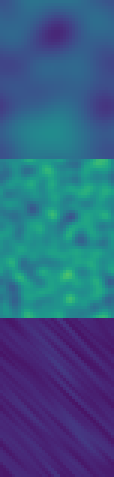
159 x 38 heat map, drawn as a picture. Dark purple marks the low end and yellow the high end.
The table splits into 3 rows of 1 panel. Panel 1,1: low, smooth. Panel 2,1: middling, blotchy. Panel 3,1: very low, slanting down to the right, faint in contrast.
